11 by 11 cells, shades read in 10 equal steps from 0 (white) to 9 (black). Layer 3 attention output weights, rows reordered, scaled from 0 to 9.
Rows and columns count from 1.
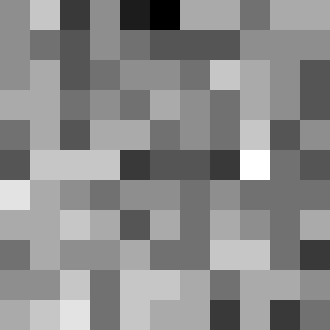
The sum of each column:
42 33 45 44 49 50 49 49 34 51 53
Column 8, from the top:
3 6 2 5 5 7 4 3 2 5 7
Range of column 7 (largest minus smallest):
3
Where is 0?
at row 6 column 9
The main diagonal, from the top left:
4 5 6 4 3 6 5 3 2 3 5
